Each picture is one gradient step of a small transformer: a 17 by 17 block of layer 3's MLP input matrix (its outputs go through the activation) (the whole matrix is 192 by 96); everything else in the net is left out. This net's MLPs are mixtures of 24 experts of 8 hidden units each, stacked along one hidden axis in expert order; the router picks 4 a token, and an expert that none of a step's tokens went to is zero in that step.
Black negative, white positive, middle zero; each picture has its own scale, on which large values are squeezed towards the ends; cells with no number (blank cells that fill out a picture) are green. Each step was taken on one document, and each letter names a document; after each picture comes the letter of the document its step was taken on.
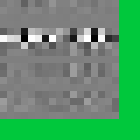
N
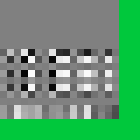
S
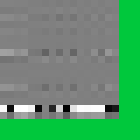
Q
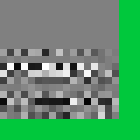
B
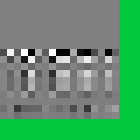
S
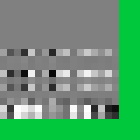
S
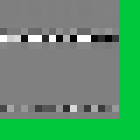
N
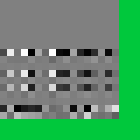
S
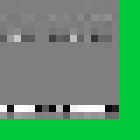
Q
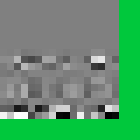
B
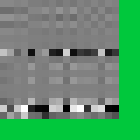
Q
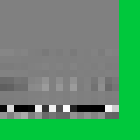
Q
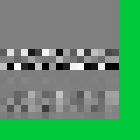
B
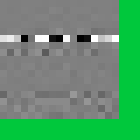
B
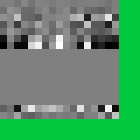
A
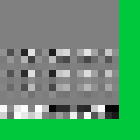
S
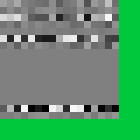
A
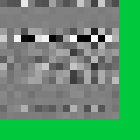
N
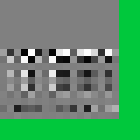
S
